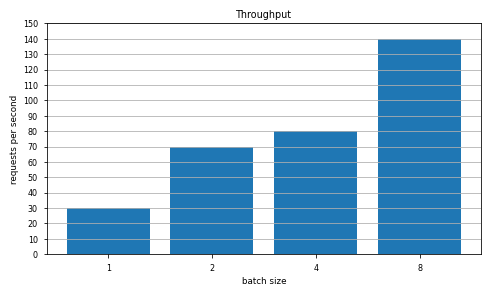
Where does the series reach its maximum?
8
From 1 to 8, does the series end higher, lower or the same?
higher
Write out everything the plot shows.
Title: Throughput
x-axis: batch size, ticks 1 2 4 8
y-axis: requests per second, ticks 0 10 20 30 40 50 60 70 80 90 100 110 120 130 140 150
Values:
30 70 80 140
